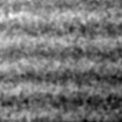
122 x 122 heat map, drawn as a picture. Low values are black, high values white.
Horizontal stripes repeat 5 times down the table. Values rise toward the top left. The ninth with the lowest average is the bottom right. The top left is the ninth with the highest average.
